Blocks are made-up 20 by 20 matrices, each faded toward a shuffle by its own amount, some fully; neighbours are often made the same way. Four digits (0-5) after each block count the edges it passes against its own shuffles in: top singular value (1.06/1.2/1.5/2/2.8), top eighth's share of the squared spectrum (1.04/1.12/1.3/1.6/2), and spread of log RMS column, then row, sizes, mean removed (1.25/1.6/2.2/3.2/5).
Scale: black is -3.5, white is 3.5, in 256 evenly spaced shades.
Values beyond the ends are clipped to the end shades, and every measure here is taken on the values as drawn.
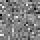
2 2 0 0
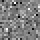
1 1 0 0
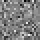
3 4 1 1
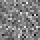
1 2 0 0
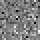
0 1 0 0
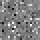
2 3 0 0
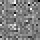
3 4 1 1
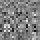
3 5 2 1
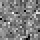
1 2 0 0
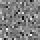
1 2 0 0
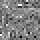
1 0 0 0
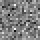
0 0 0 0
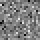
0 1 0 0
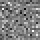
2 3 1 1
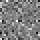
3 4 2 1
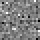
0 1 0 0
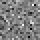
1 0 0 0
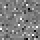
0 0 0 0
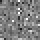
1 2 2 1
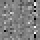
3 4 2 0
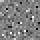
0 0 0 0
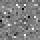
0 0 0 0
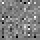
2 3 2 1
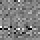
2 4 1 2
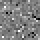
0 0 0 0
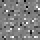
2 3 0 1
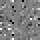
2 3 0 1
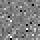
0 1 0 0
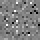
1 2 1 0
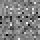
2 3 0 1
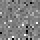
2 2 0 0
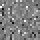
1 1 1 0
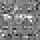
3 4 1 1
